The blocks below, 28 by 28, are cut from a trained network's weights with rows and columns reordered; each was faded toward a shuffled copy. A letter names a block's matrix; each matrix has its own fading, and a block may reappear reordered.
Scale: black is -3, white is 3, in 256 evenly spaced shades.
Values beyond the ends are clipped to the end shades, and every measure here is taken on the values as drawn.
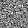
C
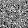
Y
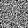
C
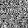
C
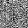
C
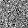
Y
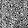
Y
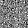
Y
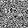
C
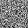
C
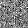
Y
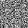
C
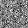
Y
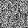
C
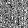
Y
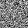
C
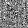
Y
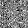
Y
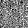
Y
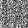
Y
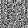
C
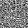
C
